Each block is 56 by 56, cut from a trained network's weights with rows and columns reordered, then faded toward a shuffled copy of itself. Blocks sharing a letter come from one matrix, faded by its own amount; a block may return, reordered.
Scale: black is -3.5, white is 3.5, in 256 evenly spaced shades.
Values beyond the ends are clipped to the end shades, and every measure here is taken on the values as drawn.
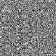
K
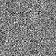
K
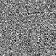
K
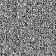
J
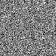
J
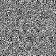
K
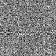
K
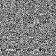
K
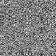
K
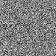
K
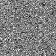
J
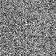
J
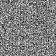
J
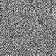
K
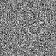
K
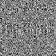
K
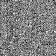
J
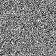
J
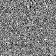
J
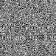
K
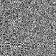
K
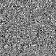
K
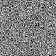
K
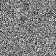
K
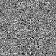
K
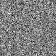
J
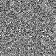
J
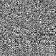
K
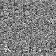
J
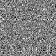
K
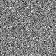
J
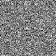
K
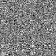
K
